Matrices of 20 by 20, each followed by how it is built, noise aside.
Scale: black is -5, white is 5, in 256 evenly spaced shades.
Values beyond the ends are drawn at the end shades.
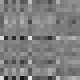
low rank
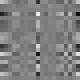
low rank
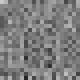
low rank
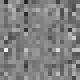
low rank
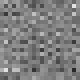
low rank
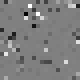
sparse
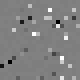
sparse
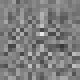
low rank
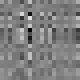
low rank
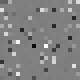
sparse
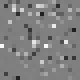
sparse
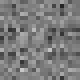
low rank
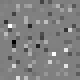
sparse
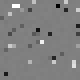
sparse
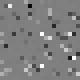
sparse
